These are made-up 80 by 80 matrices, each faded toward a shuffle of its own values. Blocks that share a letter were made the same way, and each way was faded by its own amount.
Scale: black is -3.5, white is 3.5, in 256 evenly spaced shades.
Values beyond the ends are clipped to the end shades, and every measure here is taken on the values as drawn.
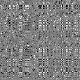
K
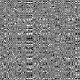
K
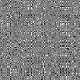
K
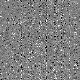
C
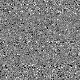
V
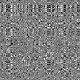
K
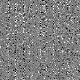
C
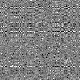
K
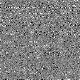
V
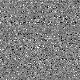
V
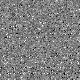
V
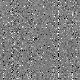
C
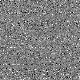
V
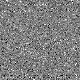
V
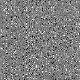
C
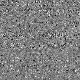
V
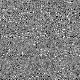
V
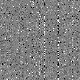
C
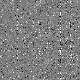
C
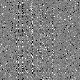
C
